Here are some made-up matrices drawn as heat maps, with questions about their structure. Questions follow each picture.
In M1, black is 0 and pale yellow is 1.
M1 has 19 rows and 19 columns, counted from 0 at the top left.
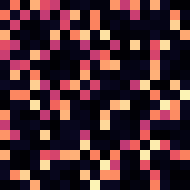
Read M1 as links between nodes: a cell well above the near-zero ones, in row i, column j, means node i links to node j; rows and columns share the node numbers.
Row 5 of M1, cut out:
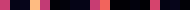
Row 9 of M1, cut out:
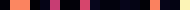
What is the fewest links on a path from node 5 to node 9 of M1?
1
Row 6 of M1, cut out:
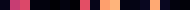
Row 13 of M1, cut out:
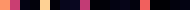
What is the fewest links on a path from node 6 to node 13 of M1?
2
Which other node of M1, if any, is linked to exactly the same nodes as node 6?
node 17
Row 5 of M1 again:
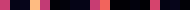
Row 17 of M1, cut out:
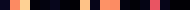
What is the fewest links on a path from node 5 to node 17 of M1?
2
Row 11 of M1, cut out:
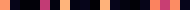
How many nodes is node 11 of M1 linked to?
7
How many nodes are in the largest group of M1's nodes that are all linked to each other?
4
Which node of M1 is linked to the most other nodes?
node 15
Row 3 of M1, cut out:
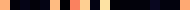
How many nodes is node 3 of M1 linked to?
6
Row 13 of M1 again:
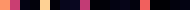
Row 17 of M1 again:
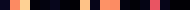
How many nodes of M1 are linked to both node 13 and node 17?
2
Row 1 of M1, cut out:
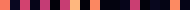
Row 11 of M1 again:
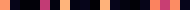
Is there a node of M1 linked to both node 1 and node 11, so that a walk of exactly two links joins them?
yes
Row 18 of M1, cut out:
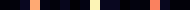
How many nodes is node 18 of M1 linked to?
3
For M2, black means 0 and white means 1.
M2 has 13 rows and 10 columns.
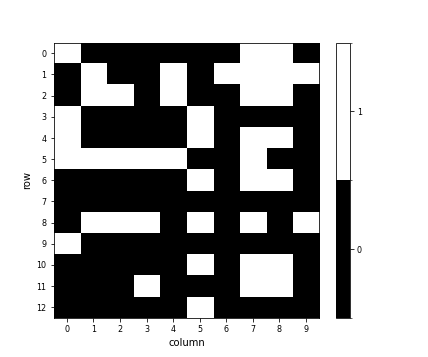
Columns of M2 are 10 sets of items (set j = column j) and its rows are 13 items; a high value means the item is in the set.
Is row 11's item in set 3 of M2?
yes
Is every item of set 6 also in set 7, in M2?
yes
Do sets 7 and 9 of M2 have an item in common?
yes
